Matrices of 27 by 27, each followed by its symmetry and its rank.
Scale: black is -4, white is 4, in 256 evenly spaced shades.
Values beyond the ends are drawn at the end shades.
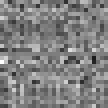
neither, rank five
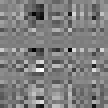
neither, rank two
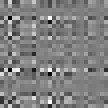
neither, rank two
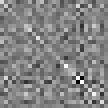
symmetric, rank five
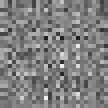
neither, rank five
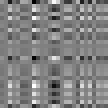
neither, rank one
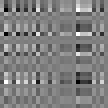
neither, rank one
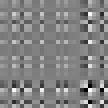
symmetric, rank one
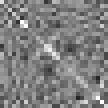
symmetric, rank five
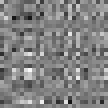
neither, rank three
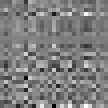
neither, rank three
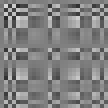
symmetric, rank one
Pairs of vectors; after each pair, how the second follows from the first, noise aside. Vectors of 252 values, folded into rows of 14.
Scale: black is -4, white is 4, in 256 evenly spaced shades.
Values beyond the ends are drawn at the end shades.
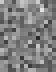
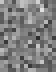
copied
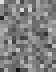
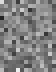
sign-scrambled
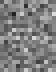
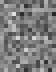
sign-scrambled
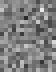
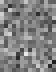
shuffled
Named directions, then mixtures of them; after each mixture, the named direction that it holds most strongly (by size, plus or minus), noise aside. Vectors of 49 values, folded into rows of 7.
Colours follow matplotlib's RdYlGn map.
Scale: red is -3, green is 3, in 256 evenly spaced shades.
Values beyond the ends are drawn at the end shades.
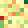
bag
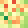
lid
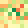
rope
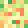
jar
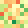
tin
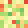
jar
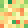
jar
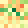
rope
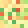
rope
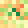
rope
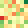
bag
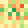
rope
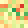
rope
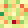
tin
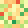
tin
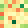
tin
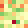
jar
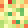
jar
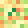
rope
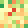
jar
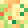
tin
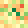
rope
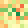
rope
